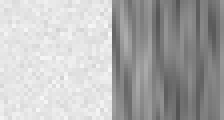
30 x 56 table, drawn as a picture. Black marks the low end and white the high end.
It is made of 1 by 2 panels. Panel 1,1: very high, fine-grained, faint in contrast. Panel 1,2: middling, streaked downward.
